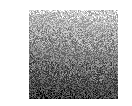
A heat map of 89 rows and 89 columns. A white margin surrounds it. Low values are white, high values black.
Values rise toward the bottom. On average the colour sits 50% of the way up the scale. The texture is fine-grained noise. There are no regular stripes.
